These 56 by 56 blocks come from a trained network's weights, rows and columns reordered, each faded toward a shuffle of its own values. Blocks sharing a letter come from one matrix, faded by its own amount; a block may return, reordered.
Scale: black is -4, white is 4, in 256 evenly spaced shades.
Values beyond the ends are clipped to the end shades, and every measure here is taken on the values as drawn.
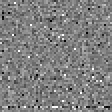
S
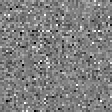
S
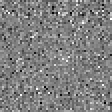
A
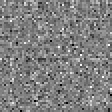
A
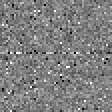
S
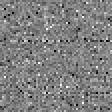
S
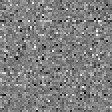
S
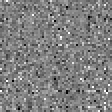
S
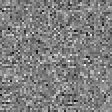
A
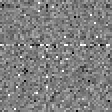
S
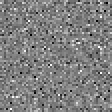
A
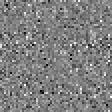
A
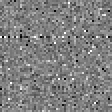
S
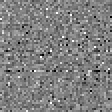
S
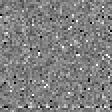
S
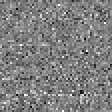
A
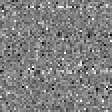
S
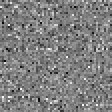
A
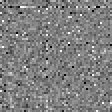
S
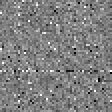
S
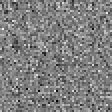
A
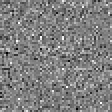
A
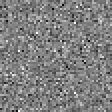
A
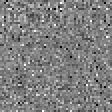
A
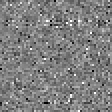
S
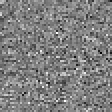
A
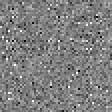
S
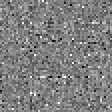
S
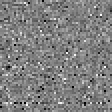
S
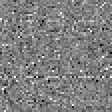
S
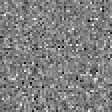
A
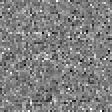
A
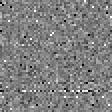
S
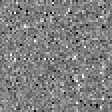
S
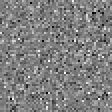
A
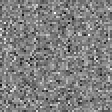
A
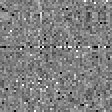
S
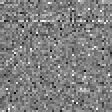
S
